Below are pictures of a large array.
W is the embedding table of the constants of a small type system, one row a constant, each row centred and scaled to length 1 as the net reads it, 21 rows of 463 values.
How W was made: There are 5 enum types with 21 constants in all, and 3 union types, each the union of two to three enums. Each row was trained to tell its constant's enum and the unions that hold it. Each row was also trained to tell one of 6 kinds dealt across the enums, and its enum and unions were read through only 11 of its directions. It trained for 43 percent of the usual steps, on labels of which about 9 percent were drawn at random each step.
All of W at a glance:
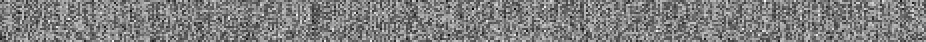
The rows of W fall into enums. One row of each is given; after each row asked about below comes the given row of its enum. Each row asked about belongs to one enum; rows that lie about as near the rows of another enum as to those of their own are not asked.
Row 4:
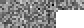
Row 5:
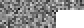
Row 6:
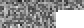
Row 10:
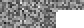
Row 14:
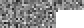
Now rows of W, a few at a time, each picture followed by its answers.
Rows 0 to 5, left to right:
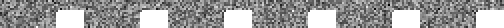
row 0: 5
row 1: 14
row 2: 5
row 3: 6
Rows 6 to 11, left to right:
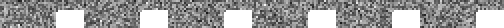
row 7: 4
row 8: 6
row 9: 6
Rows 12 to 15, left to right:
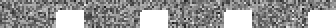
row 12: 14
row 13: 14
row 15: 6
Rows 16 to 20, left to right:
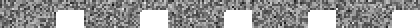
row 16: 4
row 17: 10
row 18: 4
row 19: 4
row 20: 14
